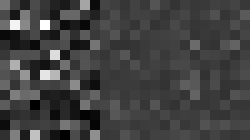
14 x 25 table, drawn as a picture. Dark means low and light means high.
Slope: none. Mirror symmetry: none. Histogram: skewed, a long tail of high values. Seam: vertical, 40% of the way across, the right part calmer. Stripes: none.
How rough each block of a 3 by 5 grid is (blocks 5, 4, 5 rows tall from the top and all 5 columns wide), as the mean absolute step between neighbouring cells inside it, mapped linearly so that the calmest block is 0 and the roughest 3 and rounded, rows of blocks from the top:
3 2 0 0 0 / 3 3 0 0 0 / 2 2 0 0 0
